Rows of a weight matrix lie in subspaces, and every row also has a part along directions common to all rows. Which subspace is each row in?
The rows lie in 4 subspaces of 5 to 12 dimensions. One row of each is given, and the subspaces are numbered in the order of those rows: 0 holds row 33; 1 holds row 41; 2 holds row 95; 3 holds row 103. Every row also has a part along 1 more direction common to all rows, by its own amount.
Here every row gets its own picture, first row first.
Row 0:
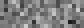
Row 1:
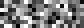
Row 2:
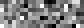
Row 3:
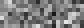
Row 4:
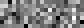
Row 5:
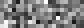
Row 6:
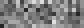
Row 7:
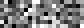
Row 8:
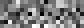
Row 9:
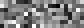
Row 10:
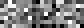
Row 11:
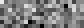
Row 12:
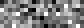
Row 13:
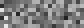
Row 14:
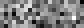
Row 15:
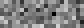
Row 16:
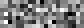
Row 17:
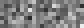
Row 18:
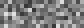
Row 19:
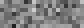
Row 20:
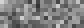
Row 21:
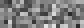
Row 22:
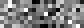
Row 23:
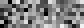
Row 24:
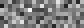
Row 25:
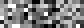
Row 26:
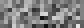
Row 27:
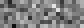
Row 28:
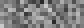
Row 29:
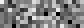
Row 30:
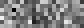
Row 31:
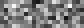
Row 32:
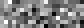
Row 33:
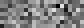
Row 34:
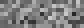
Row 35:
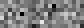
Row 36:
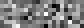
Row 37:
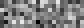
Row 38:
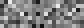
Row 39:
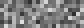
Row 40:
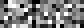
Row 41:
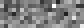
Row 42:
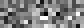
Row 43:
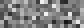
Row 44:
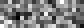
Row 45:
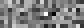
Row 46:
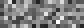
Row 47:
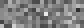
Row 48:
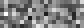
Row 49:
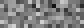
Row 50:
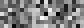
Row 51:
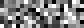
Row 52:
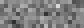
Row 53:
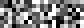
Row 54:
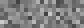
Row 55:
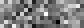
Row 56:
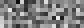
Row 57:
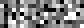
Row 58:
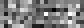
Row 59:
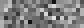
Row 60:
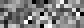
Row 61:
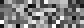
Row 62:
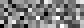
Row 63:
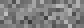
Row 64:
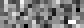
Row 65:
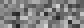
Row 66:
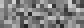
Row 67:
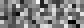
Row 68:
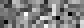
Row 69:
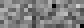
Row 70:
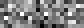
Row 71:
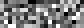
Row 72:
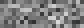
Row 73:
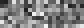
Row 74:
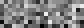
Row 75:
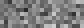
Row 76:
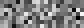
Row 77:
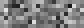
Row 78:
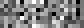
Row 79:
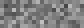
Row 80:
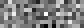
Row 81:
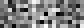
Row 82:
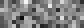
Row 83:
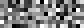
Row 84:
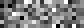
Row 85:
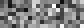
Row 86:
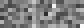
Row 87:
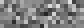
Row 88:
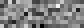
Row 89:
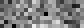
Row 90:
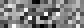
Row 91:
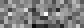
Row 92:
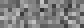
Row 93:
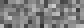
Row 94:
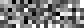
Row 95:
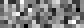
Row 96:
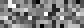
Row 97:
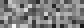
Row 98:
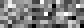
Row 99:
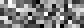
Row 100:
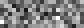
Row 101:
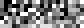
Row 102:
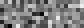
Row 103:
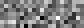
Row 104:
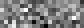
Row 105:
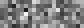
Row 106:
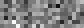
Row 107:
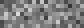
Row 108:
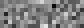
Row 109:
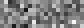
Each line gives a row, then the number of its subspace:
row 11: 0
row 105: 0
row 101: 1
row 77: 2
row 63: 2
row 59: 2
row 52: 0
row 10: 1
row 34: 2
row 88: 0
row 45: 3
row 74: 0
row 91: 3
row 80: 1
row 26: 3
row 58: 1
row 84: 0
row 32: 3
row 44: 3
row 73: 0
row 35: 1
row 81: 1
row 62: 3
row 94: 0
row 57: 1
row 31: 2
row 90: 3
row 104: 1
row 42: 3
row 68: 3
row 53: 3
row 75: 3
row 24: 1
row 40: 2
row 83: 3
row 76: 3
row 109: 2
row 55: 2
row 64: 2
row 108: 1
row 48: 1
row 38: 0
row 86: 1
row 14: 1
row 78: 3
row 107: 2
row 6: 3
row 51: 0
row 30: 3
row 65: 0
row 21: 3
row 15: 3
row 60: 3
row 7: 2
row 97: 2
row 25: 0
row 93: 0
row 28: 3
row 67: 2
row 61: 0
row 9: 0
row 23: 3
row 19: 0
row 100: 3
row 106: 0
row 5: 3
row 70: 1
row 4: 0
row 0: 2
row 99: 0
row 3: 3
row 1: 0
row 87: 0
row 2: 0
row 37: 1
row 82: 0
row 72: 2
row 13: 1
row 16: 1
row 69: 1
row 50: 3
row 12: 0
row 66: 0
